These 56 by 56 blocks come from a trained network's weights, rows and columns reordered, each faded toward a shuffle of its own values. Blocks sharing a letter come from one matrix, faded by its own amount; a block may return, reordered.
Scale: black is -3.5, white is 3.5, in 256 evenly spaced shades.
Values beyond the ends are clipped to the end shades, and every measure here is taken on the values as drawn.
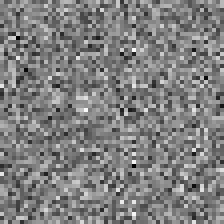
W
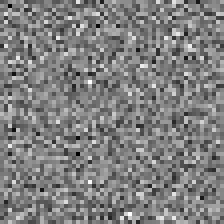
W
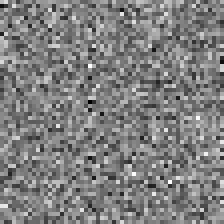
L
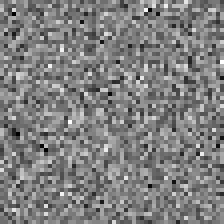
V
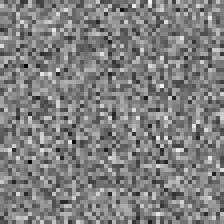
W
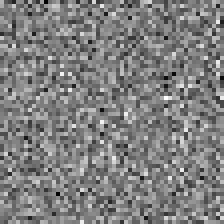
W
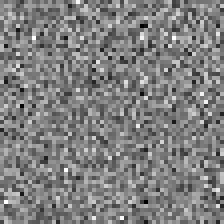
L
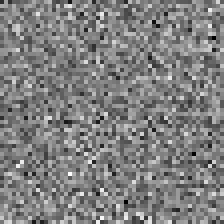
V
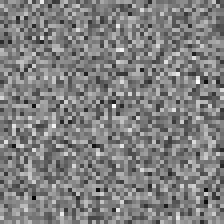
L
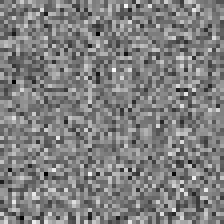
W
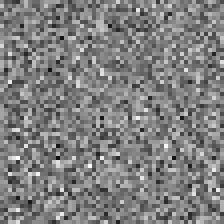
L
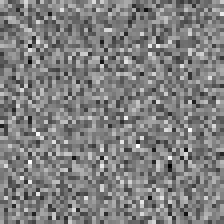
L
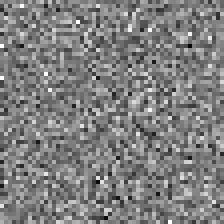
L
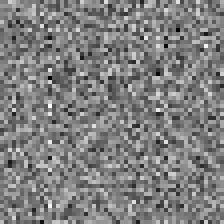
W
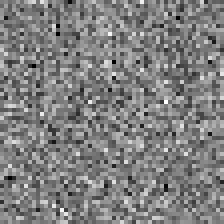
V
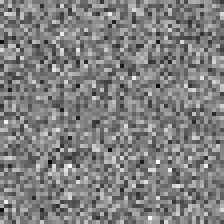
W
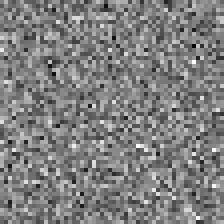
L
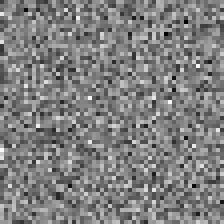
L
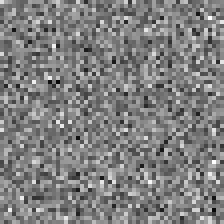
V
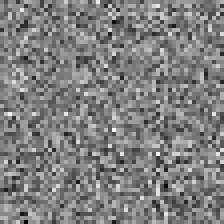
W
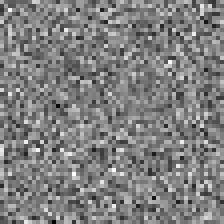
W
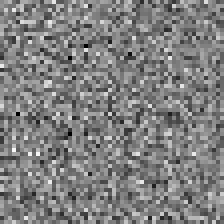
W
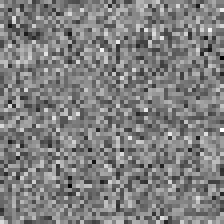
L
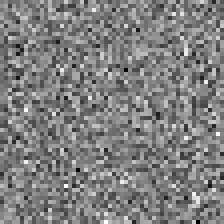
L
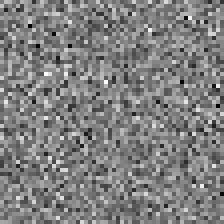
L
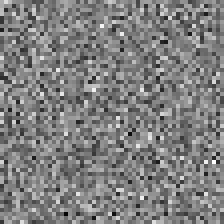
L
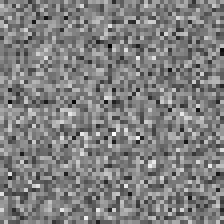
V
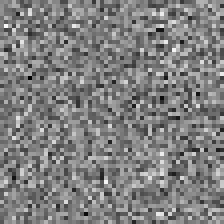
L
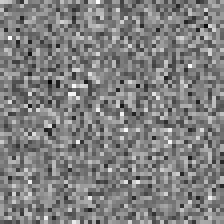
V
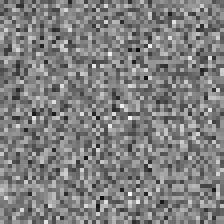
L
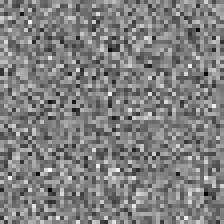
W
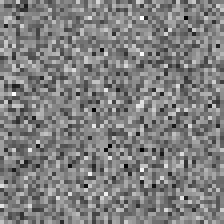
V
